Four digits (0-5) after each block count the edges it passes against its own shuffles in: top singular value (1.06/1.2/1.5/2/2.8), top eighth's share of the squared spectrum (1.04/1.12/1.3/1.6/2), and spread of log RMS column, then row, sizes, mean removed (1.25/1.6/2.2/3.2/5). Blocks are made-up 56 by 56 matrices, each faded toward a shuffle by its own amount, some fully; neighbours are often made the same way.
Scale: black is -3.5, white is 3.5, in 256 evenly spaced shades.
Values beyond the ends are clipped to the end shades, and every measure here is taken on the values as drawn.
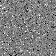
0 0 0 0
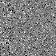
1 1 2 1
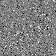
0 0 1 0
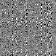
2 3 3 2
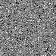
0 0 0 0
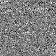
2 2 0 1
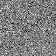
1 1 0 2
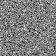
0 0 0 0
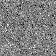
1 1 0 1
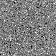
0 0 0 0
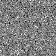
1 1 0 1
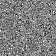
0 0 0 0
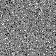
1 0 0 0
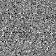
2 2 0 2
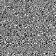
3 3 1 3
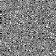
3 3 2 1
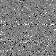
2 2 0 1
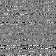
2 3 0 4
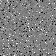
0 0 0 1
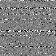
2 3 0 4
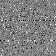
2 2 0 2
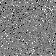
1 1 0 1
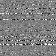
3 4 0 3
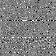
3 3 0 2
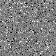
1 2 0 2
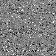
1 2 0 2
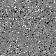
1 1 0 1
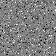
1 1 0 1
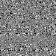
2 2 0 3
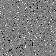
0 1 0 0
